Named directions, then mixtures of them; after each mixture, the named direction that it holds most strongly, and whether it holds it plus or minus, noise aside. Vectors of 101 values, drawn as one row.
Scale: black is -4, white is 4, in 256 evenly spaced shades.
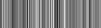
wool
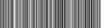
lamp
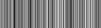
lamp, minus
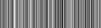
lamp, plus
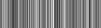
wool, plus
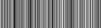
lamp, minus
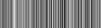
lamp, plus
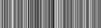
wool, minus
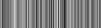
wool, minus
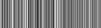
wool, minus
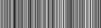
lamp, minus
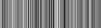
wool, minus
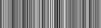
wool, plus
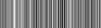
lamp, plus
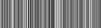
wool, minus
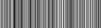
lamp, minus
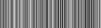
lamp, plus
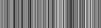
lamp, minus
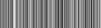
lamp, plus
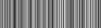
lamp, minus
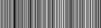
lamp, minus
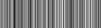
lamp, minus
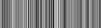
wool, minus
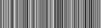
lamp, plus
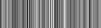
wool, plus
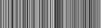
wool, plus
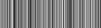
lamp, minus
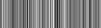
wool, plus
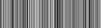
wool, plus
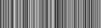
lamp, plus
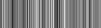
wool, plus
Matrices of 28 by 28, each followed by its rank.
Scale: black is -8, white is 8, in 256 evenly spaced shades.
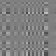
one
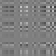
one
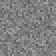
full rank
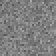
full rank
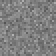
full rank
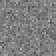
full rank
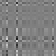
one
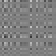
one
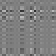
one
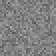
full rank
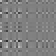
one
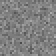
full rank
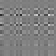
one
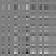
one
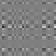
one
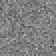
full rank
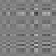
one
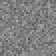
full rank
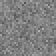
full rank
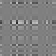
one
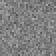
full rank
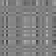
one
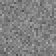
full rank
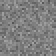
full rank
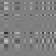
one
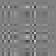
one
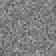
full rank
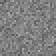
full rank
